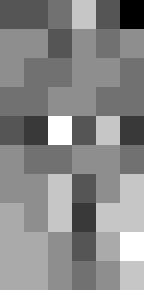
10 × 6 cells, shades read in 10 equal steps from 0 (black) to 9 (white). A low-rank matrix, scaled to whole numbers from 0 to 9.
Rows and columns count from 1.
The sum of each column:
48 44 53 42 51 49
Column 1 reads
3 5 5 4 3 5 5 6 6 6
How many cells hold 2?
3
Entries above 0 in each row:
5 6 6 6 6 6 6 6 6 6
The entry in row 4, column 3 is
5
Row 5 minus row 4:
-1 -2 4 -2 3 -2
